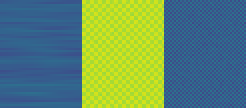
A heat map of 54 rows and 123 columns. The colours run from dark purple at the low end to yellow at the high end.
The table splits into one row of 3 panels. Panel 1,1: low, streaked across, faint in contrast. Panel 1,2: very high, checkered, faint in contrast. Panel 1,3: low, checkered.
